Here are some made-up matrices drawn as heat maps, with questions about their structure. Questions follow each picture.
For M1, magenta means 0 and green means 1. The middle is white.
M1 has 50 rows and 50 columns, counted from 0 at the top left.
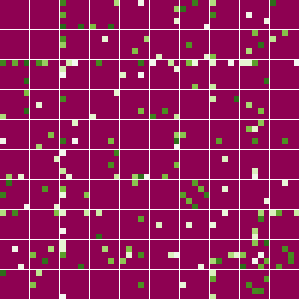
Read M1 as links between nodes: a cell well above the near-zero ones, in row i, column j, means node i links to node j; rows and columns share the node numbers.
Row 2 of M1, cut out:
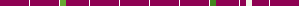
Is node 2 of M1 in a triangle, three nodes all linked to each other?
yes
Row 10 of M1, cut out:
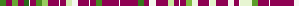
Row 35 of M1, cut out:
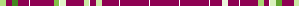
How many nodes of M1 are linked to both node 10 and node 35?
4
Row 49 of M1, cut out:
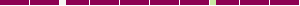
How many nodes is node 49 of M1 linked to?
2
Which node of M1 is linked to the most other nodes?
node 10
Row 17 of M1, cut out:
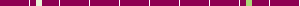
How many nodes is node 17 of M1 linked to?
2
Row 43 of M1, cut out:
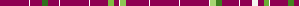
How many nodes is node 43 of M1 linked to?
8
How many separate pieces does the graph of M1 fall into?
1
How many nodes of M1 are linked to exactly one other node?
0
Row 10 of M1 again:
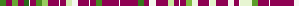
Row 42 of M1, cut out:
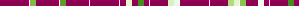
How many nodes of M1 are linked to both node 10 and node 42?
4
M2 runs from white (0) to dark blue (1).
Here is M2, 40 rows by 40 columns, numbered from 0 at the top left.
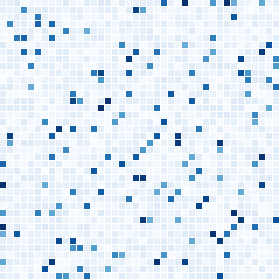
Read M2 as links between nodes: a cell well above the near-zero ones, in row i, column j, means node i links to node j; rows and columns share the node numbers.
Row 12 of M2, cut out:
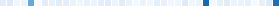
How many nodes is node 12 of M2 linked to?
3
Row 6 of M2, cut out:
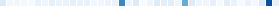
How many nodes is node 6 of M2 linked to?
3
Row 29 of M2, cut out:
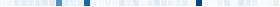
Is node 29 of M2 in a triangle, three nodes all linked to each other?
no
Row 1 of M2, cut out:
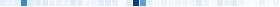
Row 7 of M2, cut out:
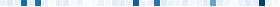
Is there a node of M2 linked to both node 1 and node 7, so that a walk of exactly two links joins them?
yes
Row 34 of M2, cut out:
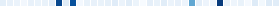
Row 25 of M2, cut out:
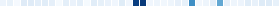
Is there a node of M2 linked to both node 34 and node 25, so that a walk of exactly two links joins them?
yes
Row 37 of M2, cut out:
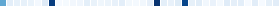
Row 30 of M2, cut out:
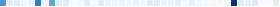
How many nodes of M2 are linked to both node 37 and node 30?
2
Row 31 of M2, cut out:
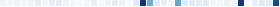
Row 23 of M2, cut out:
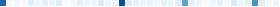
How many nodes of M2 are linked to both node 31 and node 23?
0
